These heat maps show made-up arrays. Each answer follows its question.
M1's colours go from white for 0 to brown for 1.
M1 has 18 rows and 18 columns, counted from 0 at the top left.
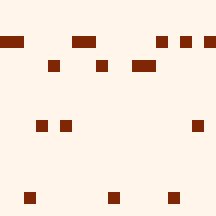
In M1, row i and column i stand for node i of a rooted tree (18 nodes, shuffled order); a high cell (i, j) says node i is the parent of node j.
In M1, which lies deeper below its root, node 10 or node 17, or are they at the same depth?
node 17
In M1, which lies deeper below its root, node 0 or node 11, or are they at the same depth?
the same depth
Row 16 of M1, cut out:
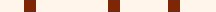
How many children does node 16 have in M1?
3
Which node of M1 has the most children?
3
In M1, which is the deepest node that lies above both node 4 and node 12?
5
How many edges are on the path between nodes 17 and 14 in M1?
4
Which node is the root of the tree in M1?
10
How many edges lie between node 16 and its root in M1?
1
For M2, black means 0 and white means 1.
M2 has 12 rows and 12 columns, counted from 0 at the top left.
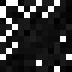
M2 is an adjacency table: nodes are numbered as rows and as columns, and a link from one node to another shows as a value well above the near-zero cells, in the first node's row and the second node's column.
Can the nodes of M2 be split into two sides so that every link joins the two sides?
yes
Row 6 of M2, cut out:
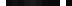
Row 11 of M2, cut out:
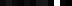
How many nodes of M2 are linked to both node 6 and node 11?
0
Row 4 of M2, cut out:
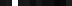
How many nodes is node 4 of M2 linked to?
1
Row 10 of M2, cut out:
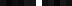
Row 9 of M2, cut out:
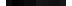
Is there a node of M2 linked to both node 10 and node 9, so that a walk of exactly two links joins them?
no
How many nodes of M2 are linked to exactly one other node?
7
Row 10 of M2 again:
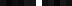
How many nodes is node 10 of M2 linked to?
1
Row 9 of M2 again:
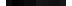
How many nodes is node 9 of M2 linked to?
2
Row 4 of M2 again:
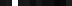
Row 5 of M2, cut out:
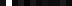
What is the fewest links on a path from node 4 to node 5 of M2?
4
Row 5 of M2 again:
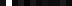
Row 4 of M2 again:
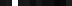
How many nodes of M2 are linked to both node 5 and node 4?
0
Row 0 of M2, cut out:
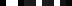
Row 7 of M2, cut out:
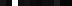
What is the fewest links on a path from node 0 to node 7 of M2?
2
